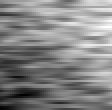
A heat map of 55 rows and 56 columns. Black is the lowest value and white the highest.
Ninth with the highest average: top right. Histogram: bell-shaped. Mirror symmetry: none. Ninth with the lowest average: bottom left. Grain: streaks across. Slope: up to the top right.
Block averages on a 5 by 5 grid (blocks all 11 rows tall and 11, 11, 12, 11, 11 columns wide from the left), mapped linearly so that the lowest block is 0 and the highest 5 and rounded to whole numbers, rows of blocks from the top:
34445 / 33445 / 12344 / 12224 / 01222
